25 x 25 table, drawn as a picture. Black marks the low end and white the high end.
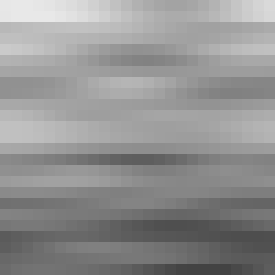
Ninth with the lowest average: bottom right. Ninth with the highest average: top left. Grain: streaks across. Slope: up to the top.
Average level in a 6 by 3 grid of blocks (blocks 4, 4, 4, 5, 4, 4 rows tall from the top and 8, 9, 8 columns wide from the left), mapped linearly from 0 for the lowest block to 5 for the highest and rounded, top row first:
544 | 333 | 333 | 322 | 211 | 110
